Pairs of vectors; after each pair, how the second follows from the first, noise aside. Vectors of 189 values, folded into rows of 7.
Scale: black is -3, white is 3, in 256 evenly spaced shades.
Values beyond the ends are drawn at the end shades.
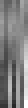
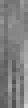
shrunk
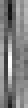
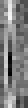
negated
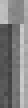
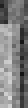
negated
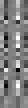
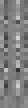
shrunk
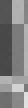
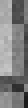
negated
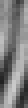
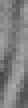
shrunk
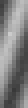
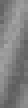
shrunk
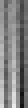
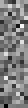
shuffled
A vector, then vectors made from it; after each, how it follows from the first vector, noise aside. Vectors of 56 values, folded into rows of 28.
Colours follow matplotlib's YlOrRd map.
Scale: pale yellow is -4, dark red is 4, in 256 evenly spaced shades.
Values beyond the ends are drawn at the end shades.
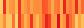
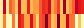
scaled up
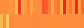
partly zeroed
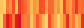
sign-scrambled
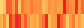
sign-scrambled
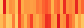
copied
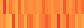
shrunk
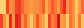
sign-scrambled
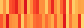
reversed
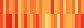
negated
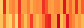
copied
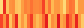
sign-scrambled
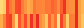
sign-scrambled
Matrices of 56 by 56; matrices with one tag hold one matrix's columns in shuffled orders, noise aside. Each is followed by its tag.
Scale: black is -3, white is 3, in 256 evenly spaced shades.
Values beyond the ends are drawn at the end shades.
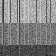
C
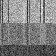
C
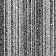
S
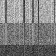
C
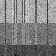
C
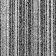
S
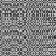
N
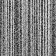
S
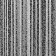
S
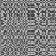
N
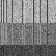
C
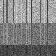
C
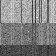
C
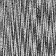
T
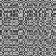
N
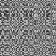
N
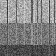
C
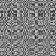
N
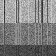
C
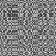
N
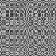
N
